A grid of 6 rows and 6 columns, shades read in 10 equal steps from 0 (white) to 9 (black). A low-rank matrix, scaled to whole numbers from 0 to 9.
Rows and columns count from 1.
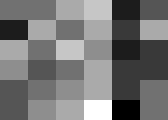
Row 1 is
5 5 3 2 8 6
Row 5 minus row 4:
2 -1 -1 0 0 -2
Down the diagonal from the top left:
5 3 2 3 7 5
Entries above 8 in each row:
0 0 0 0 0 1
